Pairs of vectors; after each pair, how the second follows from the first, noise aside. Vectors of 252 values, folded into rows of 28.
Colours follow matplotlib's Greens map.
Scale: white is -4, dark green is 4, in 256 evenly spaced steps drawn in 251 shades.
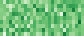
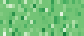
partly zeroed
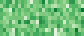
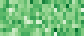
sign-scrambled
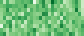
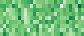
wrapped around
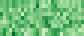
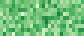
sign-scrambled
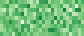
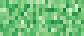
sign-scrambled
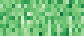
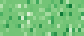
partly zeroed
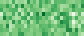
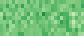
shrunk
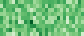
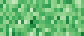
sign-scrambled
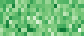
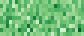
sign-scrambled
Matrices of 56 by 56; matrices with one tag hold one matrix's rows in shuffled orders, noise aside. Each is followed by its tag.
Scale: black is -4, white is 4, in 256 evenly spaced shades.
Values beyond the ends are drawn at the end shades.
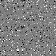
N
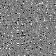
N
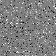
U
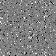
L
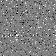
U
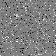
U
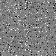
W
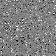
U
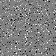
W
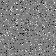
U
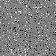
W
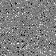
N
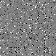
L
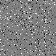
L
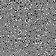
W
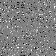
N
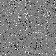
W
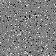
W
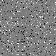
N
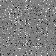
W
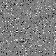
U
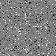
W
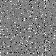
L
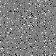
L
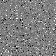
U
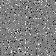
W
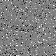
U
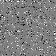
N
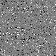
N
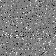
U
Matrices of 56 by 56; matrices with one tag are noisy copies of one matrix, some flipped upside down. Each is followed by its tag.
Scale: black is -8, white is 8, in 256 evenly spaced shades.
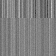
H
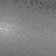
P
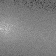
P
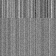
H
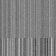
H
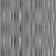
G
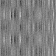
G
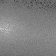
P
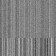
H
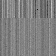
H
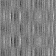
G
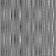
G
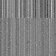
H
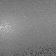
P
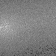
P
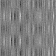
G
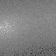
P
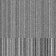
H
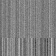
H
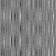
G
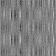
G
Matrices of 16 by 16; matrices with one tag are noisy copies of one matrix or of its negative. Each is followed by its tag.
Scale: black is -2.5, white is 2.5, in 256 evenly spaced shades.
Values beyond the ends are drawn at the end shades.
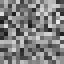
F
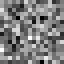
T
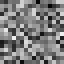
F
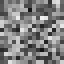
T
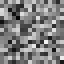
T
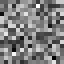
F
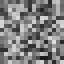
T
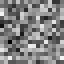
T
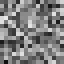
F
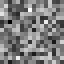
T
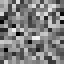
F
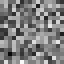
F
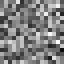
F
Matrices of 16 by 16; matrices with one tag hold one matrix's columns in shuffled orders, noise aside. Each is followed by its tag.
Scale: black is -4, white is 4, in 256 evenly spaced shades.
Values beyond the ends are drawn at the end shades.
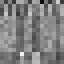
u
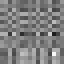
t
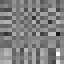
t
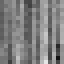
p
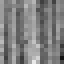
p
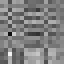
t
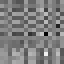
t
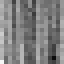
p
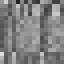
u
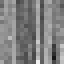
p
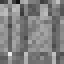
u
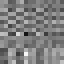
t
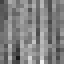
p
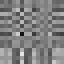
t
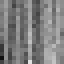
p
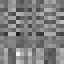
t
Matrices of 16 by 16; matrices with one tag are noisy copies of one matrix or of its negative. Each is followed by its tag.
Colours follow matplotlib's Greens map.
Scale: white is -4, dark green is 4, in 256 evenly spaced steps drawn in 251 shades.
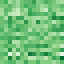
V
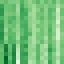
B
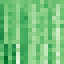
B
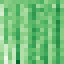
B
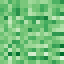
V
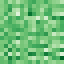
V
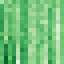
B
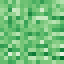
V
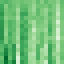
B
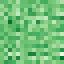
V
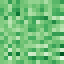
V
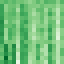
B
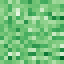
V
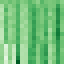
B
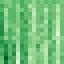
B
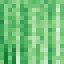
B
